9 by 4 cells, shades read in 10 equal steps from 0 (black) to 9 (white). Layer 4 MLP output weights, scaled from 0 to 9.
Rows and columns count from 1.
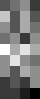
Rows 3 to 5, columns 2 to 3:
3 6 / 5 2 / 6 8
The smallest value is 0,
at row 9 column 4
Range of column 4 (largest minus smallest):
6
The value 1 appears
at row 9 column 3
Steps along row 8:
up down up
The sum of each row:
14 19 18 16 29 22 19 12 5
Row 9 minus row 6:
-3 -6 -4 -4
